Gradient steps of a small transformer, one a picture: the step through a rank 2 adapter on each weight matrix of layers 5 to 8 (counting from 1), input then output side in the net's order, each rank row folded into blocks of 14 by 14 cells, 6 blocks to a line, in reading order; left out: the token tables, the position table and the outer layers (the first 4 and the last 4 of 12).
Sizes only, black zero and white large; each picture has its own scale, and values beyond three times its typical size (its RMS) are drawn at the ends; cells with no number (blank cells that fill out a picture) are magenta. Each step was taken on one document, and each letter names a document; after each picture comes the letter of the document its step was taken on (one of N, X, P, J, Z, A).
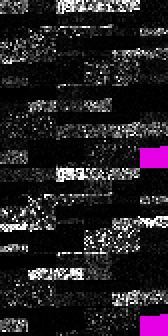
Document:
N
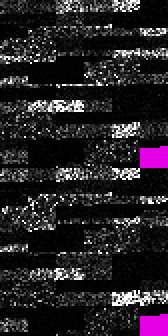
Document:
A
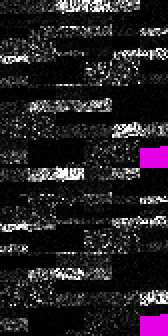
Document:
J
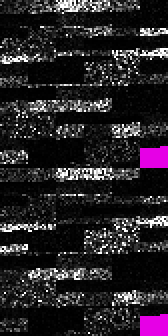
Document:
A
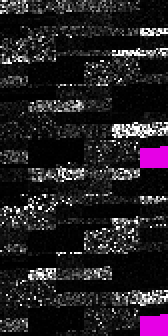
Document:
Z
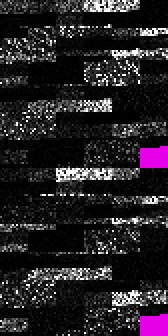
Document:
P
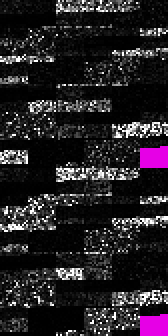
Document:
N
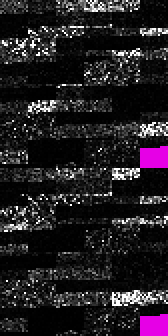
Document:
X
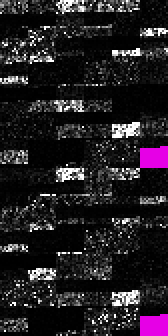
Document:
N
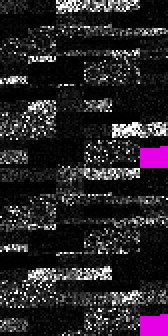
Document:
P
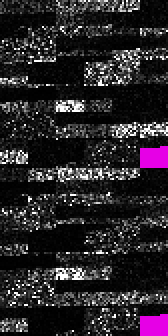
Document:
X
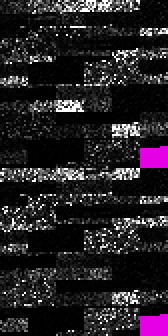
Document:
X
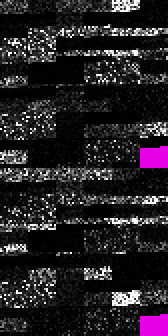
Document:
P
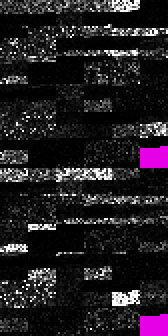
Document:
P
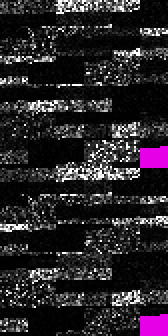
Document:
J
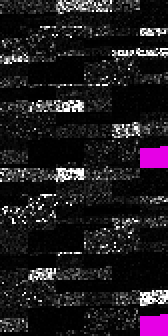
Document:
Z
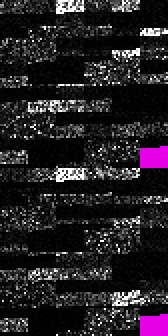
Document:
J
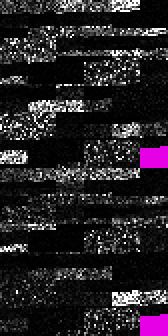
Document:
P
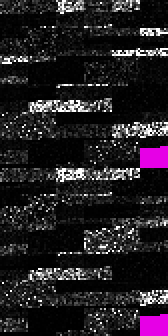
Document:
Z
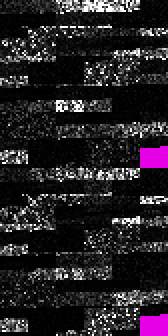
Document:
X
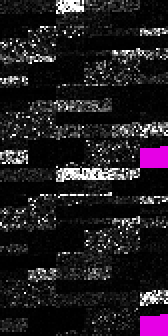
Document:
X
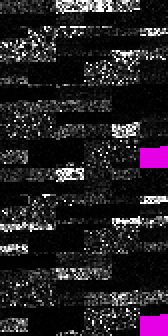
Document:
N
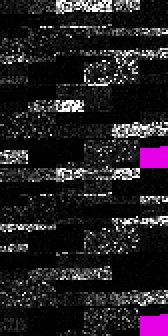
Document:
Z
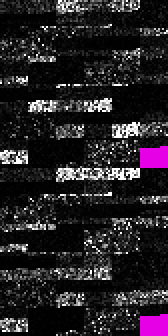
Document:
X
